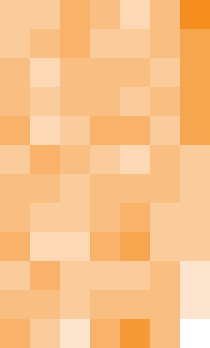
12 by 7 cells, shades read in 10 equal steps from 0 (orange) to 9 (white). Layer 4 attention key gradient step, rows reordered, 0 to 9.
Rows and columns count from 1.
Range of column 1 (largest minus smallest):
2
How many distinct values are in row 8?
3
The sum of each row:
27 28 29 28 27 32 30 31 30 34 32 32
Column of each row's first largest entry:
5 1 2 2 2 5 3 2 2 7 7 7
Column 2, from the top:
5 4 6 5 6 3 4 5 6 3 4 5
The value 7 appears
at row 10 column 7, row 11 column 7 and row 12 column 3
